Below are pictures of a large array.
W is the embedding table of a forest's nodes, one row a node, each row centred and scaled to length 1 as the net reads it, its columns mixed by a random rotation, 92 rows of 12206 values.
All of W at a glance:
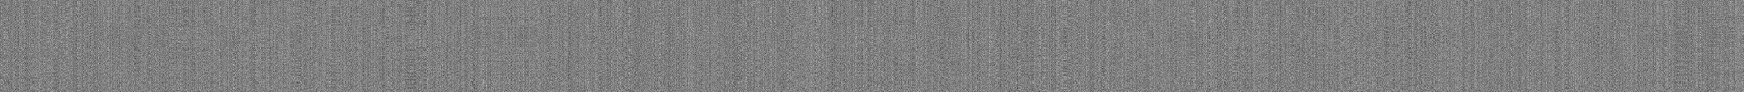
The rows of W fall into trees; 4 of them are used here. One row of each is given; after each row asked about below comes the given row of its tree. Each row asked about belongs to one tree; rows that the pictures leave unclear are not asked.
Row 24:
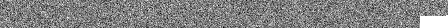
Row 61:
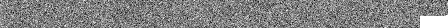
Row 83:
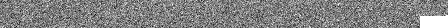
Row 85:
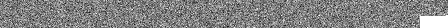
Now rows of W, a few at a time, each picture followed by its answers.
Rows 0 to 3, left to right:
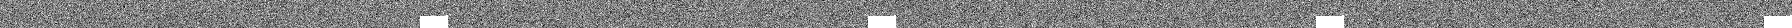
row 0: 24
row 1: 85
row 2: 85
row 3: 85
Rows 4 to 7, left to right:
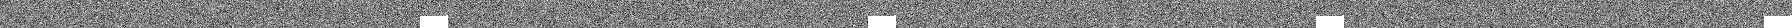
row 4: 83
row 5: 85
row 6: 61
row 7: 24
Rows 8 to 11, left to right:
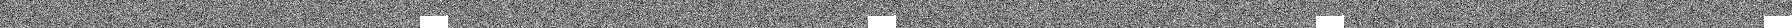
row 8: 24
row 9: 85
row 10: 24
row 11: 24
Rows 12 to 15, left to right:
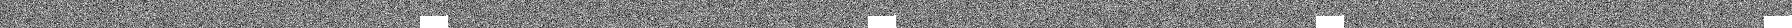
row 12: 24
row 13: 85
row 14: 83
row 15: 24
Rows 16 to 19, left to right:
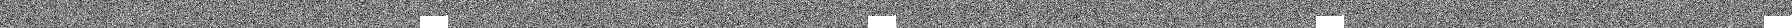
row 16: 24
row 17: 61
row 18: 85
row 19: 61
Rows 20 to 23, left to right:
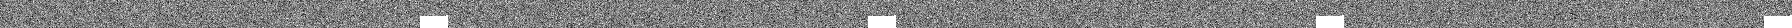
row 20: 24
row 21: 24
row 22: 24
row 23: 85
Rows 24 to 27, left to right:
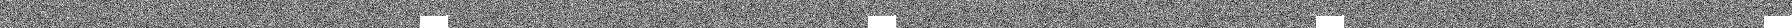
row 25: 83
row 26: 85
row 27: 61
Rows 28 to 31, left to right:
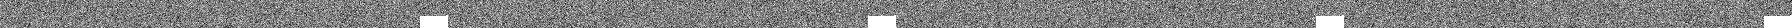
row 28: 61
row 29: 24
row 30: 83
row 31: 61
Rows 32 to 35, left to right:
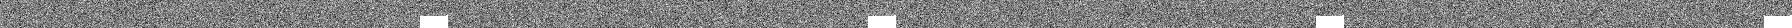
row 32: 61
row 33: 83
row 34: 61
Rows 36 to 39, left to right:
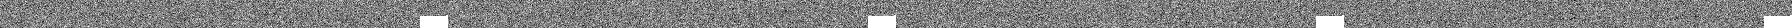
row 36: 61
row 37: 61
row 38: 61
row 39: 85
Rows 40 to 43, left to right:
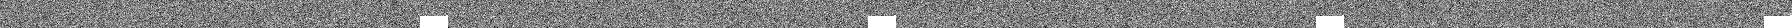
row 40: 83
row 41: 61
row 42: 61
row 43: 85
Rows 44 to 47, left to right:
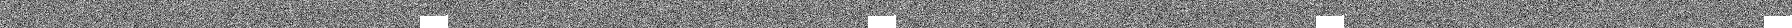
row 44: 61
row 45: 83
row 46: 61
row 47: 85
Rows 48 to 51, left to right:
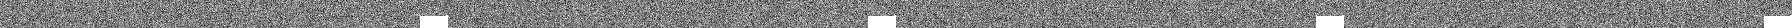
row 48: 85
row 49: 24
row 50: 24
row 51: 61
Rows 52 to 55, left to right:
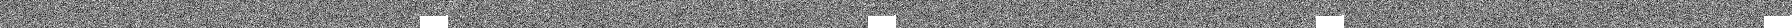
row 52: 85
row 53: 61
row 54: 85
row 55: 83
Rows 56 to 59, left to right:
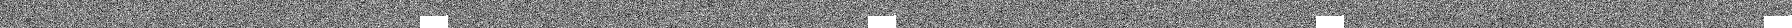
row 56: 24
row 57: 85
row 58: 85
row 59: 24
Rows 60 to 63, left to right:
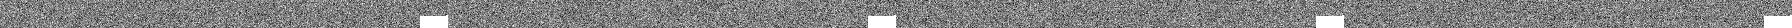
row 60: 61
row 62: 24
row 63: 85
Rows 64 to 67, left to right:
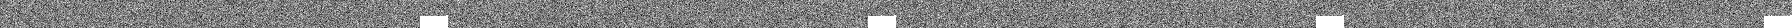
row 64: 24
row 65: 24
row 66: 61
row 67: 83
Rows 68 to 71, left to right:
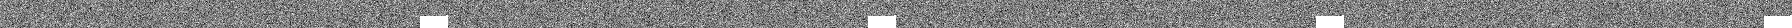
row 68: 61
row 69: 24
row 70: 85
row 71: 61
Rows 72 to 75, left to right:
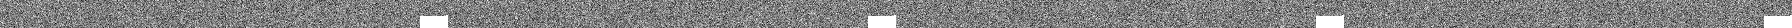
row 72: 24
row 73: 24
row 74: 61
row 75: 61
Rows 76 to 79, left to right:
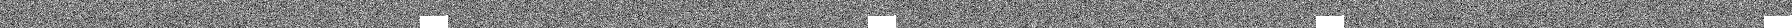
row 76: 24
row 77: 85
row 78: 85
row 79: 24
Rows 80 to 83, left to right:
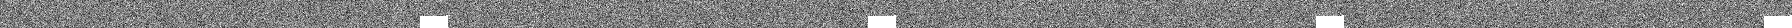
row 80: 24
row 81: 83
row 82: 83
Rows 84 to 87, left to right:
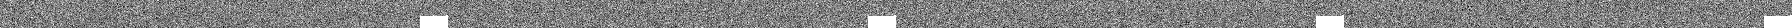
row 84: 24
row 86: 61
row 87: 24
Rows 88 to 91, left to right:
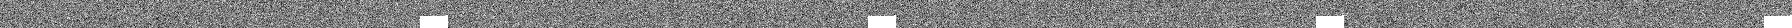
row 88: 24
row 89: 61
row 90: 85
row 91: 83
